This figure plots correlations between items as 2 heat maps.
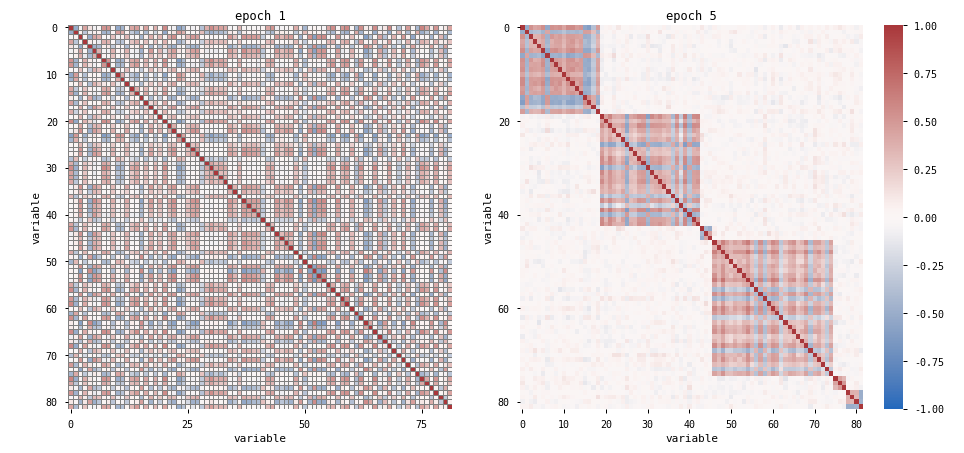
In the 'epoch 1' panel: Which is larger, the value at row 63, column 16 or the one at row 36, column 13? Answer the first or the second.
the second
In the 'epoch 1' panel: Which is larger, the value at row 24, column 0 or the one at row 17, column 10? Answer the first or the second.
the second
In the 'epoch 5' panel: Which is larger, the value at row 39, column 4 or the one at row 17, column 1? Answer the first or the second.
the second
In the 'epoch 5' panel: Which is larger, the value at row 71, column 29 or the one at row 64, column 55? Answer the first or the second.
the second
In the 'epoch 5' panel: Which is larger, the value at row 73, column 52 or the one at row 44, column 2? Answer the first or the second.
the second
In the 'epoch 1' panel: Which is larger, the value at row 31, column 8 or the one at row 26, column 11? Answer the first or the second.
the first
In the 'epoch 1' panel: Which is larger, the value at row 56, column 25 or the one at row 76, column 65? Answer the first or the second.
the second
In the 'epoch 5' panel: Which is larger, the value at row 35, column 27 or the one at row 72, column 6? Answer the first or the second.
the first
